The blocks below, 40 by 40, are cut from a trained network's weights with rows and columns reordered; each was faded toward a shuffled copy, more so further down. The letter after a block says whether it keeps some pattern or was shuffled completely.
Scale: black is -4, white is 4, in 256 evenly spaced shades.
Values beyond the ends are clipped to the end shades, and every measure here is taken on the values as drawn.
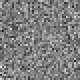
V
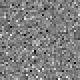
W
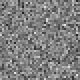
W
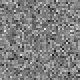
V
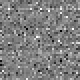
V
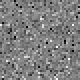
W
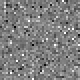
W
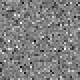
W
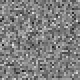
W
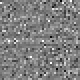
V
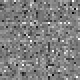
V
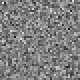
W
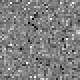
W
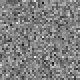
W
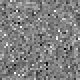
W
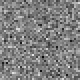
W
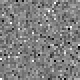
W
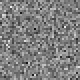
W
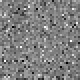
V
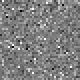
W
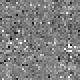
V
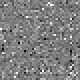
V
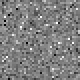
W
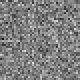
V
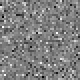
W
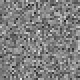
W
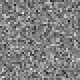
W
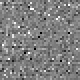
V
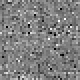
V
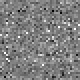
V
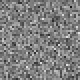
W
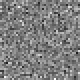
W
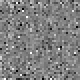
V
